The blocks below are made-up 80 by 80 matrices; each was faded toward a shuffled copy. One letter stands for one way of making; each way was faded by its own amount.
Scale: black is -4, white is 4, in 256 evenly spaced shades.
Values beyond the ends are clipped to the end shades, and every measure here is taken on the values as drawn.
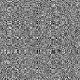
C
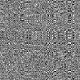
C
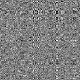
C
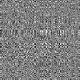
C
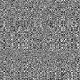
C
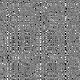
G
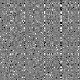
G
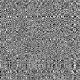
C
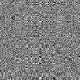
C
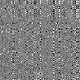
G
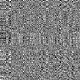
C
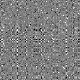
G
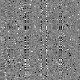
G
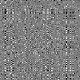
G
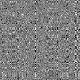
G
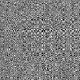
C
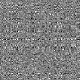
C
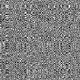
C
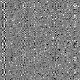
G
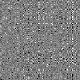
G
